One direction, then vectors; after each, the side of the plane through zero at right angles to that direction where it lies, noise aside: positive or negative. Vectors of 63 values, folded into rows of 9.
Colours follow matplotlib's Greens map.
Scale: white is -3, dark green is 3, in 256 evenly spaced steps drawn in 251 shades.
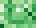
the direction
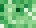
negative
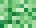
positive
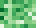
negative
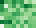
negative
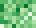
negative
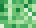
negative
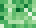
negative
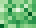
positive
